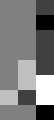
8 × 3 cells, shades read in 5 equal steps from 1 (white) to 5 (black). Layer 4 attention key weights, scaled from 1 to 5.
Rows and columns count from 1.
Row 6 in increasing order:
1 2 3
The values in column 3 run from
1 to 5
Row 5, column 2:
2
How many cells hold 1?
2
